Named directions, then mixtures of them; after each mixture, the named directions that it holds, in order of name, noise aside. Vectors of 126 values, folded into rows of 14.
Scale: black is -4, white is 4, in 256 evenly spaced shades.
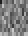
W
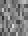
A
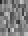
A, W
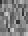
A, W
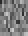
A, W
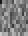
W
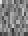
W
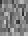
A, W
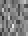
A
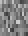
A, W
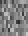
A, W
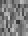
A, W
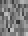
A, W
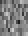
A, W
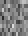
A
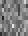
A, W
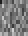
W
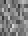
A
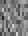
A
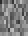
A, W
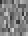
A, W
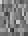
A, W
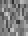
A, W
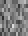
A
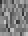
A, W
